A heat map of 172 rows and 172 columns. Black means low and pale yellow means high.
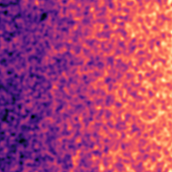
Odd rows or columns: none. Slope: up to the right. Lone odd cells: none. Grain: blotchy. Stripes: none.
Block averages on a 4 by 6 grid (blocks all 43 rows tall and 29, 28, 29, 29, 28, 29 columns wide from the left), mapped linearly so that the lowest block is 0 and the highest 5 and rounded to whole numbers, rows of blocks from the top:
0 1 2 3 4 5 / 1 1 2 3 4 5 / 0 1 2 3 4 5 / 0 1 2 3 4 5
